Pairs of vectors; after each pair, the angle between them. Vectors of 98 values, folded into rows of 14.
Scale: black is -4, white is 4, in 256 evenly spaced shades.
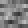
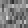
partly aligned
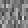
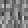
nearly parallel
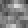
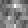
nearly parallel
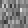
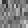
partly opposed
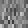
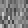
nearly parallel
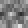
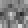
nearly parallel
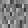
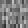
partly opposed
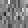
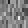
nearly opposite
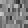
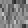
partly aligned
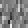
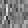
partly aligned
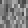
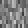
partly aligned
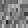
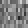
partly aligned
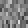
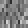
nearly opposite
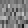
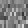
nearly opposite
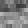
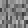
orthogonal
